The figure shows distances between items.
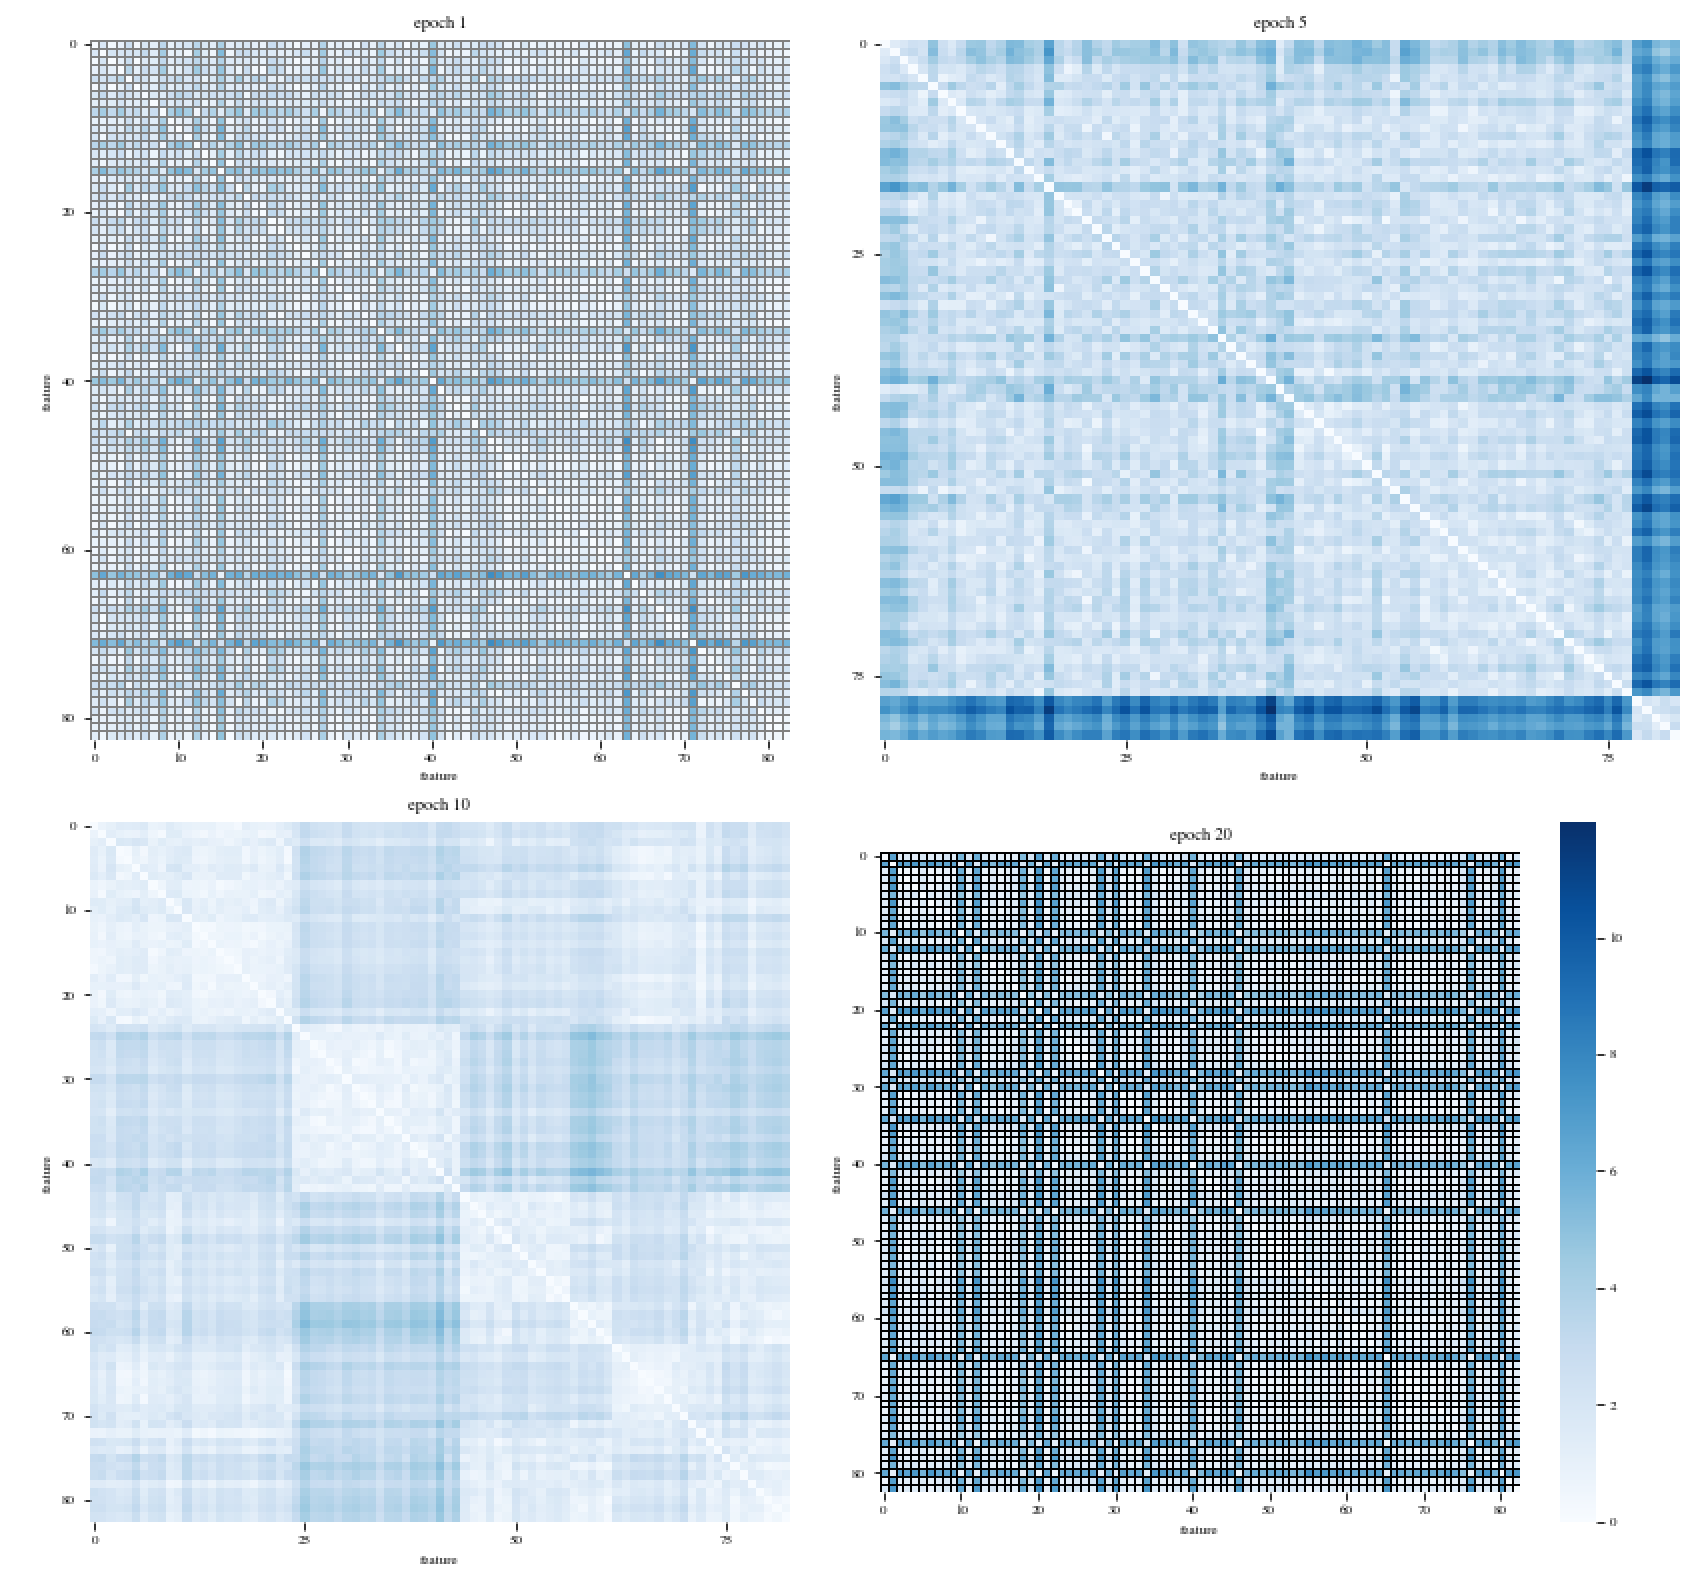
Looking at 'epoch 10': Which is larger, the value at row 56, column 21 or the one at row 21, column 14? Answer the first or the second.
the first
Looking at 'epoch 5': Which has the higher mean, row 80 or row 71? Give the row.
80
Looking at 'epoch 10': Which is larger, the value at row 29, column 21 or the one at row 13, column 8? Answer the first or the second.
the first
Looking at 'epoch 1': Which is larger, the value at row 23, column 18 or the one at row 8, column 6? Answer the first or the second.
the first
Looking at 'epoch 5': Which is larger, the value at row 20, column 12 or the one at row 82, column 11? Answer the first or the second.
the second
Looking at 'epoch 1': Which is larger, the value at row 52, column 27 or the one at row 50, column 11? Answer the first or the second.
the first
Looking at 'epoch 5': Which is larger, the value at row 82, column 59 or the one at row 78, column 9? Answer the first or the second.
the second
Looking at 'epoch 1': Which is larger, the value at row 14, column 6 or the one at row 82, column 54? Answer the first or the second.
the first
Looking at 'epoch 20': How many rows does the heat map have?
83
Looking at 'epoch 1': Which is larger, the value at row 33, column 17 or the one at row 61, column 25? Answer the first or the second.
the first
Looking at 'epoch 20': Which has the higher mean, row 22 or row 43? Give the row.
22
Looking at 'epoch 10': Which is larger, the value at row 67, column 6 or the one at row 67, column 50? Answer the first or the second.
the second
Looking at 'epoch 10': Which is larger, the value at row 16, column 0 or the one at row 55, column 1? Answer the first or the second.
the second
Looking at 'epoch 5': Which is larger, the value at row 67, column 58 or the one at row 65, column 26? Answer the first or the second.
the first
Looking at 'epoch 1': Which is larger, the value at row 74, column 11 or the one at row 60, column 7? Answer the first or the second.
the first
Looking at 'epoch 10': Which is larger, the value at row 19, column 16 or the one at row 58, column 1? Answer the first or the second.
the second
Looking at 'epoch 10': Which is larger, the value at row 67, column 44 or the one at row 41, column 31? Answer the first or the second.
the first
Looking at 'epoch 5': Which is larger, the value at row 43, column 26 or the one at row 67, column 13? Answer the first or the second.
the second
